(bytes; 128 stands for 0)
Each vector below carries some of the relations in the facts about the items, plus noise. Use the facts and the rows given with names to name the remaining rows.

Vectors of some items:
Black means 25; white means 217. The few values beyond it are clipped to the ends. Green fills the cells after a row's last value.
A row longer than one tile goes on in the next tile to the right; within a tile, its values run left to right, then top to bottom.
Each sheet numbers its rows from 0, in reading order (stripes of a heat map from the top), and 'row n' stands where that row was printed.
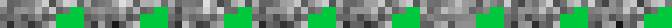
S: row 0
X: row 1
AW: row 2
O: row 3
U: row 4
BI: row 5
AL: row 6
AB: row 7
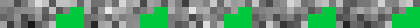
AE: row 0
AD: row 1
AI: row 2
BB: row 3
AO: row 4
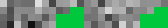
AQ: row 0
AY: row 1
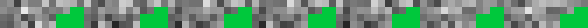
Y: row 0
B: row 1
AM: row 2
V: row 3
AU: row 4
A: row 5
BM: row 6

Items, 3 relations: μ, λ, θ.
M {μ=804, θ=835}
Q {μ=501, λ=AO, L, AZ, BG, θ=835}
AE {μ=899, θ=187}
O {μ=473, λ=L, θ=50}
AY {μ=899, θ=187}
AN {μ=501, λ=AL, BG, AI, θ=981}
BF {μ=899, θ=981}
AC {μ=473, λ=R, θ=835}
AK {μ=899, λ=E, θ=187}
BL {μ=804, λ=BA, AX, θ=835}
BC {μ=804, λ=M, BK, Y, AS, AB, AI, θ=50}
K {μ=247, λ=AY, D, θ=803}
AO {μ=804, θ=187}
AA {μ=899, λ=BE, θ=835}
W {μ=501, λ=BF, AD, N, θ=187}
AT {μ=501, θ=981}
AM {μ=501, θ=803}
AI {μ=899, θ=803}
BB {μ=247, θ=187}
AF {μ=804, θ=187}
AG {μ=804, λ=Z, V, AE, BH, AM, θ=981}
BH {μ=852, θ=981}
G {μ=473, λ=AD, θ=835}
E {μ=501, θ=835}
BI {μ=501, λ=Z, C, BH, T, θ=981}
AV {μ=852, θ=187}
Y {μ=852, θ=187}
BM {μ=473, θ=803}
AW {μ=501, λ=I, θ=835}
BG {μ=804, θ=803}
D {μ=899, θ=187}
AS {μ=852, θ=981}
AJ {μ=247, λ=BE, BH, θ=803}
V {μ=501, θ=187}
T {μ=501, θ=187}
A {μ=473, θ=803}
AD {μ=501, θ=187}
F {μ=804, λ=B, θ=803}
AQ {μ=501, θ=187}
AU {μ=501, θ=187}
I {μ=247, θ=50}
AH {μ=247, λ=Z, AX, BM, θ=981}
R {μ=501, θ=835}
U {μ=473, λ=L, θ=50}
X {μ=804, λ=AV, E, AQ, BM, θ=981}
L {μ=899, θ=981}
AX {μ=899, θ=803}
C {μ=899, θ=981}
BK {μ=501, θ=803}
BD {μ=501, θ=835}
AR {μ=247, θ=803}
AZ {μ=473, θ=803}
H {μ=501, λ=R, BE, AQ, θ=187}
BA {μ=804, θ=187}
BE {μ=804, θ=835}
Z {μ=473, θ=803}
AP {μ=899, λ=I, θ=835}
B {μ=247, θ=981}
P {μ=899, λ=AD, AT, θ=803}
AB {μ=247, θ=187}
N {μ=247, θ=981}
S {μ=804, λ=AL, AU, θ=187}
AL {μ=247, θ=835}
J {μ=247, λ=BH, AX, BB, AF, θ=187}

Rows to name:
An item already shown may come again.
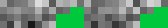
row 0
X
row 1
S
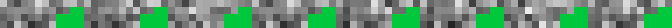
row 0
BB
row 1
S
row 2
Z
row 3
BB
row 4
AW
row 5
H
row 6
BH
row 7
K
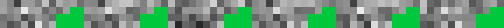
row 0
AI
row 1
P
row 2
AZ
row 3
AX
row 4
AV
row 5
BK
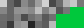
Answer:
AL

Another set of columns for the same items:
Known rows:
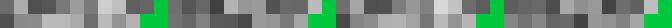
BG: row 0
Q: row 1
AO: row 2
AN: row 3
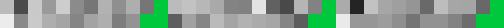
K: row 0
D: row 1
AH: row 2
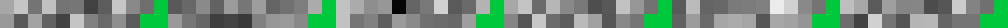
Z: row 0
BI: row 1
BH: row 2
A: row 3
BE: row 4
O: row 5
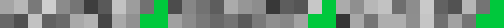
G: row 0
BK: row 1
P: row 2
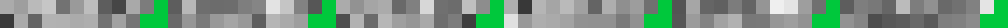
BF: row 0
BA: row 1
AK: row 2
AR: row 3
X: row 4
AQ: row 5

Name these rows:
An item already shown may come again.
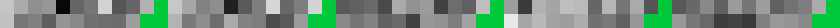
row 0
BH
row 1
AV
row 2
AN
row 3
I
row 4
BI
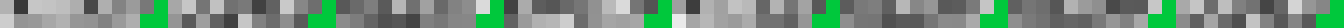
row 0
N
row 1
Z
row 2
H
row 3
BC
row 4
I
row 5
BD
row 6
AU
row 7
BM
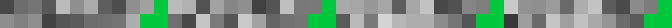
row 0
AW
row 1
AZ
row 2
AI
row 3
L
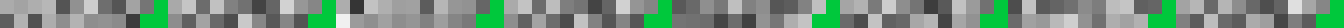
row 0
AX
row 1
BM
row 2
BB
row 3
BM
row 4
W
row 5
G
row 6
M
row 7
AC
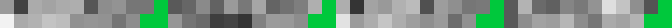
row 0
AB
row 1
BI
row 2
AL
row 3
F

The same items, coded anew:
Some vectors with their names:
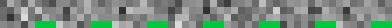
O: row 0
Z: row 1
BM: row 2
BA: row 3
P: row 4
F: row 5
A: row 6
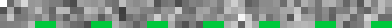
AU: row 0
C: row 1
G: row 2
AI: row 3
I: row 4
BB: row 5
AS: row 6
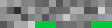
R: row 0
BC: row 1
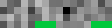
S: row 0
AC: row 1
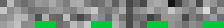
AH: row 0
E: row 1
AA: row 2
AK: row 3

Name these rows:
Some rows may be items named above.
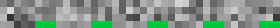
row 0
BF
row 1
AB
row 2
AV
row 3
AW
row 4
N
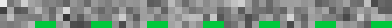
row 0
AU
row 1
BF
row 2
BK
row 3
AL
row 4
W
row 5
BK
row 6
AZ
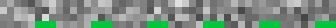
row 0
K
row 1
BH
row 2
M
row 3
AW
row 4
BI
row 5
W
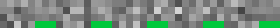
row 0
BI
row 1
X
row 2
BE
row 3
L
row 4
H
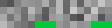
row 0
AX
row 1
AV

